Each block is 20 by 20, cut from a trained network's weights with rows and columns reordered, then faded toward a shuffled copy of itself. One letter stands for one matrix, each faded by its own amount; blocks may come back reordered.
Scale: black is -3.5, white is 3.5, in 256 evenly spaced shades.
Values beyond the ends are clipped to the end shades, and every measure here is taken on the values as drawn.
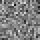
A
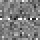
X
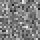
A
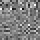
X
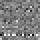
X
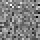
A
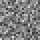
A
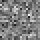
X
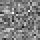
X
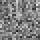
A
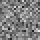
A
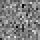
A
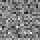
A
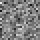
A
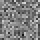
A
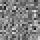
X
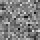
A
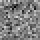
A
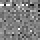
X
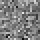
A
